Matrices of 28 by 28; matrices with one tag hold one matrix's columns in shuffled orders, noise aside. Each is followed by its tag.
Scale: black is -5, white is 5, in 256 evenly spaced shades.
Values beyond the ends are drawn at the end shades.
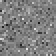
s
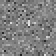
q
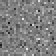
s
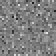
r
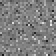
q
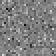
s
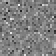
r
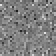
r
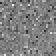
r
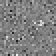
q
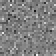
r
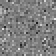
s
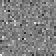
q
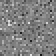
q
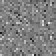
q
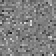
q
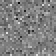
r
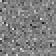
s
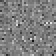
q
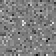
q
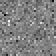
q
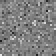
q
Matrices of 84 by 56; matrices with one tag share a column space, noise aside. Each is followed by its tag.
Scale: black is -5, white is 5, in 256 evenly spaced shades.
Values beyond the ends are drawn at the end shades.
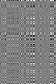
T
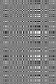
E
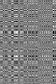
E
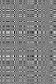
E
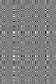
E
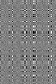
E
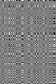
T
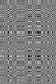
E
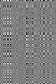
T
